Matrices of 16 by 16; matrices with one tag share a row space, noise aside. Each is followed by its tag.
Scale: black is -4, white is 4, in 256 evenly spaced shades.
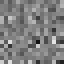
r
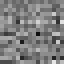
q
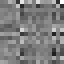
q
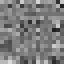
q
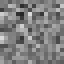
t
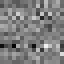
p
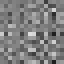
r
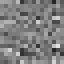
q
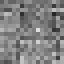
q
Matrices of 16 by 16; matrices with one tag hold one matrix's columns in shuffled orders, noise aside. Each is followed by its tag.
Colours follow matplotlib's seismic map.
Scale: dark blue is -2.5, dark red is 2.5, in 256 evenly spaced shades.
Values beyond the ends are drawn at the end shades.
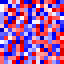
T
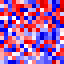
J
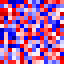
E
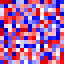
E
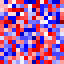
T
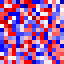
T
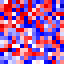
J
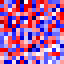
J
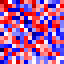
J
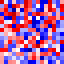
J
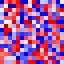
T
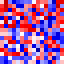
J
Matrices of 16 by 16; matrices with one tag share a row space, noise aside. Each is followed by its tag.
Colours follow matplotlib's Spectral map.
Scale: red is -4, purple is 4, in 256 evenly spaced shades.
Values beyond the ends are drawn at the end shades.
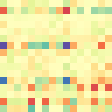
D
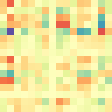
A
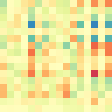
D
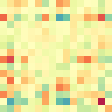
A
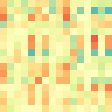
D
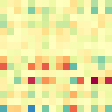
D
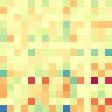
D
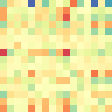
D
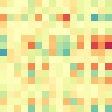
D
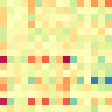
D
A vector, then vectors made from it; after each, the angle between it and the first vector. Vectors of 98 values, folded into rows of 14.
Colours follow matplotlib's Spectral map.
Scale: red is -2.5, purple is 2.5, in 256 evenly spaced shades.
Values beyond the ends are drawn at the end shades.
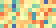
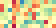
nearly opposite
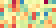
nearly opposite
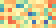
orthogonal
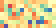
partly opposed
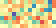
orthogonal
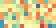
partly aligned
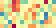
nearly opposite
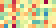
nearly opposite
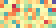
partly opposed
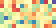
partly opposed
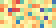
partly opposed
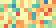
nearly parallel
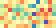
partly aligned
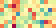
nearly opposite
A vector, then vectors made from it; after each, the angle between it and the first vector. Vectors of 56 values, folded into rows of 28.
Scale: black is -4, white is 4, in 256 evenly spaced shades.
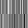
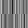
partly aligned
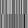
nearly parallel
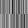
partly aligned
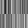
partly opposed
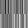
partly opposed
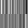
partly aligned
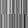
nearly parallel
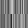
partly opposed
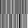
orthogonal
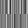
partly aligned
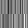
nearly opposite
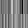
partly opposed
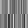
partly aligned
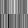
orthogonal
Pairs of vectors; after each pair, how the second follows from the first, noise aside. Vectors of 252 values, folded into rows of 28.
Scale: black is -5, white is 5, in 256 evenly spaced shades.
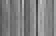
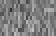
shuffled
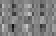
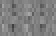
shrunk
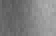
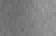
shrunk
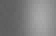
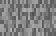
shuffled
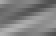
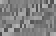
sign-scrambled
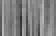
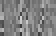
sign-scrambled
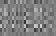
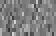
shuffled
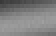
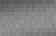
shrunk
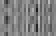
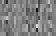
sign-scrambled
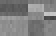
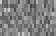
shuffled
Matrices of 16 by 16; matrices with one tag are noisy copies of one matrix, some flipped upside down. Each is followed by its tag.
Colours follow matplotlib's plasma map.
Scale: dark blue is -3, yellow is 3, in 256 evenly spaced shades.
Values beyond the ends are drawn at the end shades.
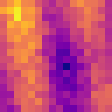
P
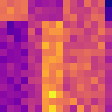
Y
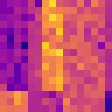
Y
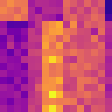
Y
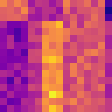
Y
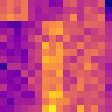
Y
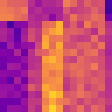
Y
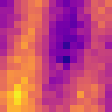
P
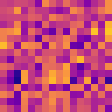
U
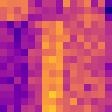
Y
